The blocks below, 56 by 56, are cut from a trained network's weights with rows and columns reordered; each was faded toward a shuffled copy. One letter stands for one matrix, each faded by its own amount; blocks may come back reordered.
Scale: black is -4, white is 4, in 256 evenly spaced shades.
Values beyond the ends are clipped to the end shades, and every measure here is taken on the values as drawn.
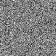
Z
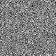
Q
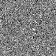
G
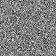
G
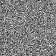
G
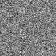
Z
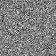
G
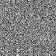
Q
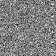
Z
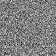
Z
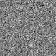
Z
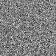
G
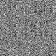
Q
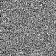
Q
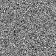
G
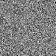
Z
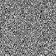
Q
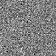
Z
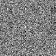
Q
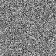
Z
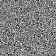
G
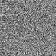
Z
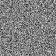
Z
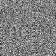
Q
